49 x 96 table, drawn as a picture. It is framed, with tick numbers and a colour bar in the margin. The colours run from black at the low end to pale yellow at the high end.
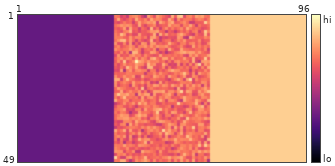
It is made of 1 by 3 panels. Panel 1,1: low, flat. Panel 1,2: high, fine-grained. Panel 1,3: very high, flat.
